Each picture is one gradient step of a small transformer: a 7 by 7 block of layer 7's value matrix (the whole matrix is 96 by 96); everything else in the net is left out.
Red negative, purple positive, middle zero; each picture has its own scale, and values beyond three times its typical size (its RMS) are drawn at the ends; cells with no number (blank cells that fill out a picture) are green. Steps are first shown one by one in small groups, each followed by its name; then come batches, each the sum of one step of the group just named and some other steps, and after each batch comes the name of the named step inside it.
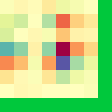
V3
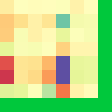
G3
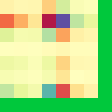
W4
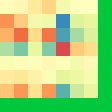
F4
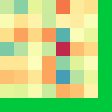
V3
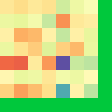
V3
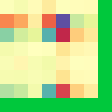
W4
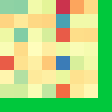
G3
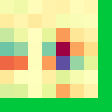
V3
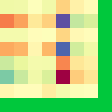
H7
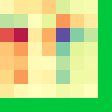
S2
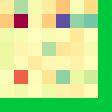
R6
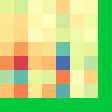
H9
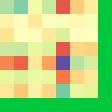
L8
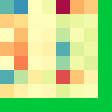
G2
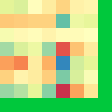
H9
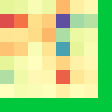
H7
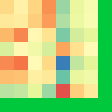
S2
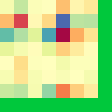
R6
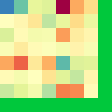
H9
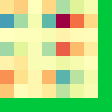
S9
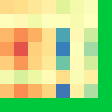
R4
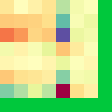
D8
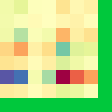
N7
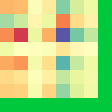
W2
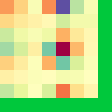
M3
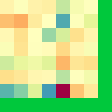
D8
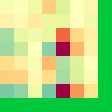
M3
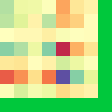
S9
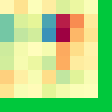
S9
